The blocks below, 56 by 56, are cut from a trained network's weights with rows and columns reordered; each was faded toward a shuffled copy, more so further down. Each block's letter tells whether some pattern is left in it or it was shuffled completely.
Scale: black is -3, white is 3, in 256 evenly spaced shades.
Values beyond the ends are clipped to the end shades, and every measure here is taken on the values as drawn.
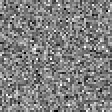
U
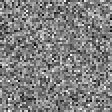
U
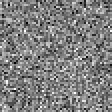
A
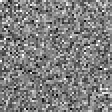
U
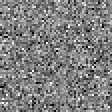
A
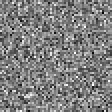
A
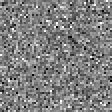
U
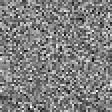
A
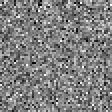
A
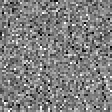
A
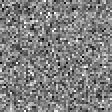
U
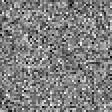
A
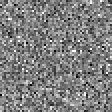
A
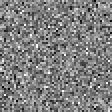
U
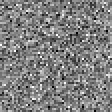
U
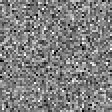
A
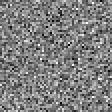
A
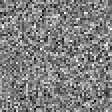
A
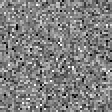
A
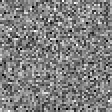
A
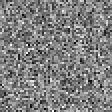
A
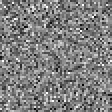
U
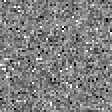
U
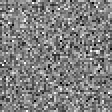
U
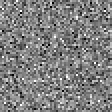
A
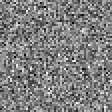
A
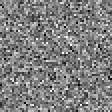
U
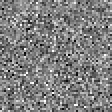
U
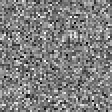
A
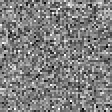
A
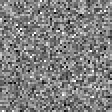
A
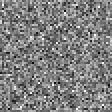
A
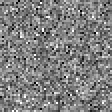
U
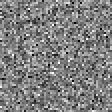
U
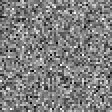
A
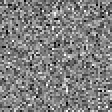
U
